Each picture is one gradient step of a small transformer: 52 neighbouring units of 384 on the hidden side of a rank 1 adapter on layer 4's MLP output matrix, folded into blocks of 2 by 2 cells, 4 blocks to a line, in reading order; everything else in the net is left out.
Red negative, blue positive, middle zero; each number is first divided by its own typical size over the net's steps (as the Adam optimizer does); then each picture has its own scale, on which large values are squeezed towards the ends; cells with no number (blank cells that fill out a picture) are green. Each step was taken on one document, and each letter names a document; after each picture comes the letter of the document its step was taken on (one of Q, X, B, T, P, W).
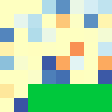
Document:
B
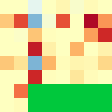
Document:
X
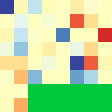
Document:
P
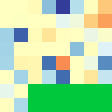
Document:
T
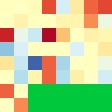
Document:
T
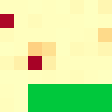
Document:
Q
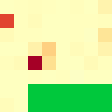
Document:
Q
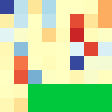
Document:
P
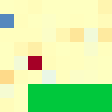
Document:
Q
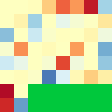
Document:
B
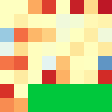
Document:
T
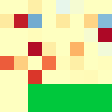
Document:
X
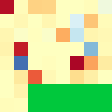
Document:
P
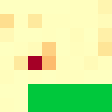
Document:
Q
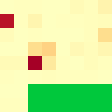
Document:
Q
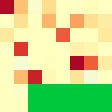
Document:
P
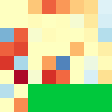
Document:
T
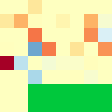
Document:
X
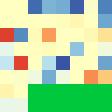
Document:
T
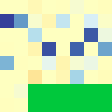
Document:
X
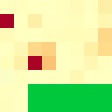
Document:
Q
